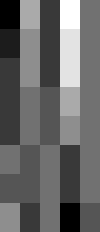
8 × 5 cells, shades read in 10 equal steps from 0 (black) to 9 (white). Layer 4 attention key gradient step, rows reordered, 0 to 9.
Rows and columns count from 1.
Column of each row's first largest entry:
4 4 4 4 4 1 3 1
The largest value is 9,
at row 1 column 4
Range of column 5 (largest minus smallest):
1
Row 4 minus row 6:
-2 1 -1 4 0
